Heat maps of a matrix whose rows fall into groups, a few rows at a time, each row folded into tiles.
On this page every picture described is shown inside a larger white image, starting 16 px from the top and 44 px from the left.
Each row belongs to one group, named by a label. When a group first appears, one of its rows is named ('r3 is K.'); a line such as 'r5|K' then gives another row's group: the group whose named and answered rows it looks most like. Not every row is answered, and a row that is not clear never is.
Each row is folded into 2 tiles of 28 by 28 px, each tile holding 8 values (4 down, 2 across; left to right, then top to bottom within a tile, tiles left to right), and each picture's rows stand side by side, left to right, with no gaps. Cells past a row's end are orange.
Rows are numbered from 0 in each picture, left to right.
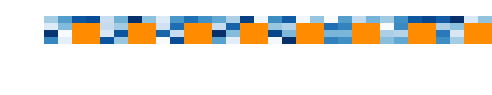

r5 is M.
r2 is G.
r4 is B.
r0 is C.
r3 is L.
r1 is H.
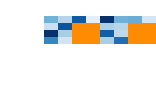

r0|L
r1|B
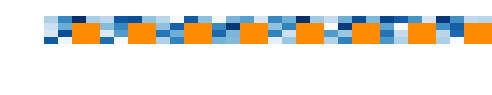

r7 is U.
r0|H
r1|H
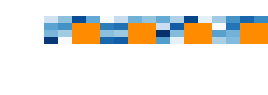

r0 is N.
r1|M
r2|L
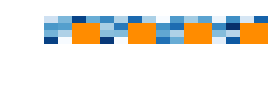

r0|N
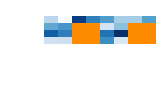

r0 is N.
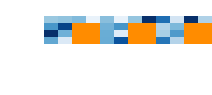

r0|L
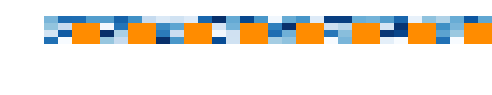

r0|H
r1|L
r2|M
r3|H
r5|B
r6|U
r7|N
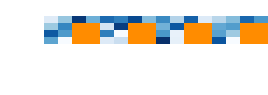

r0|N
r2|L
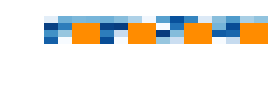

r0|N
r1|L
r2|L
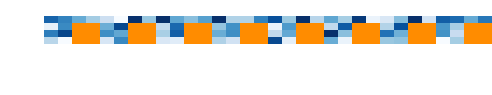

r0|U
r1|G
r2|U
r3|U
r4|H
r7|B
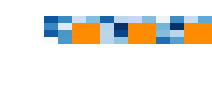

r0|B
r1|U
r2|M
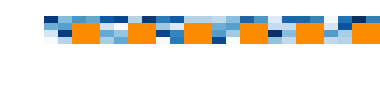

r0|U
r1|B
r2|B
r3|N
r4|C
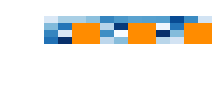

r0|M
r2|L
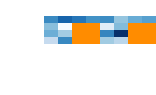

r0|B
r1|U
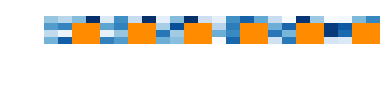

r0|M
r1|M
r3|G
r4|G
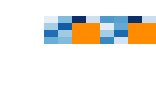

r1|H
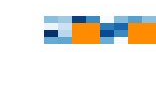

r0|C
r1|N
